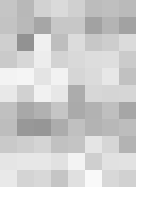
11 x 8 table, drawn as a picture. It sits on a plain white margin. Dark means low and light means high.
On average the colour sits 80% of the way up the scale. Stripes running across repeat 2 times from top to bottom. The top middle is the calmest part.
